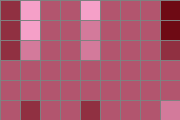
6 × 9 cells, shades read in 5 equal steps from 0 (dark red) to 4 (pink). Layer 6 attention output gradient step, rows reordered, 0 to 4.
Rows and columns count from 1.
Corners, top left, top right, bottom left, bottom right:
1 0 2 3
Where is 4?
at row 1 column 2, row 1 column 5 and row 2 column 2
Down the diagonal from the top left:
1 4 2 2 2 2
